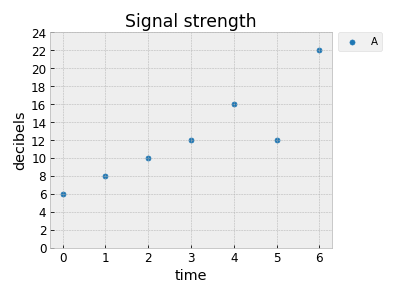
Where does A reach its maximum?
6
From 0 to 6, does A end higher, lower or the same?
higher
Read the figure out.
Title: Signal strength
x-axis: time, ticks 0 1 2 3 4 5 6
y-axis: decibels, ticks 0 2 4 6 8 10 12 14 16 18 20 22 24
Legend: A
Values:
A: 6 8 10 12 16 12 22
